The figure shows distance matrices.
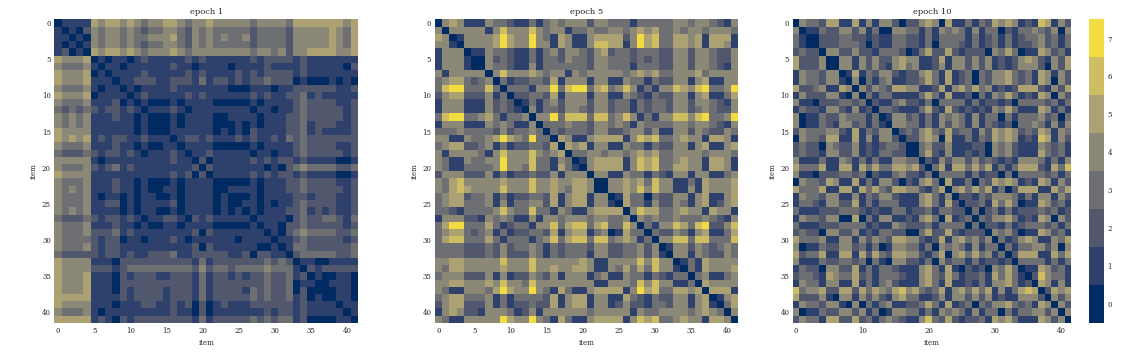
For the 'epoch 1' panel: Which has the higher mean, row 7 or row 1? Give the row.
1
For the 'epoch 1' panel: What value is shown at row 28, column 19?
1
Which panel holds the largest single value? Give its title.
epoch 5
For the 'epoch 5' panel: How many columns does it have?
42
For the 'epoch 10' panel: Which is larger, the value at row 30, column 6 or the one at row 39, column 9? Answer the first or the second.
the second
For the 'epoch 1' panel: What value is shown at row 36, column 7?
1
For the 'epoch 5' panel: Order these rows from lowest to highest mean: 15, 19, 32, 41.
32, 15, 19, 41
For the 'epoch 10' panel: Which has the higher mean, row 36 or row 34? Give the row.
36
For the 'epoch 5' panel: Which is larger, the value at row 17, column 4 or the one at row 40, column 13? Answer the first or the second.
the second
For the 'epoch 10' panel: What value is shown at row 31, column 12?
3
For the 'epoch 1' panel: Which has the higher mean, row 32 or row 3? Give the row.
3
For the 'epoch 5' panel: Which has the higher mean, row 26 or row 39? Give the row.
26
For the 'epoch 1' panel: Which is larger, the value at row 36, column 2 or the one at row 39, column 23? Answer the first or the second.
the first
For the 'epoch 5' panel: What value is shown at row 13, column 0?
3
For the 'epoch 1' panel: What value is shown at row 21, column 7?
1
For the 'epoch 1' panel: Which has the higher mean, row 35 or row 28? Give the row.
35
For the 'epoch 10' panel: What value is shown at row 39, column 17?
2
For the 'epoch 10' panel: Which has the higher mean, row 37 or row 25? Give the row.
37
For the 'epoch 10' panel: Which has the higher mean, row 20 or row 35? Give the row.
20
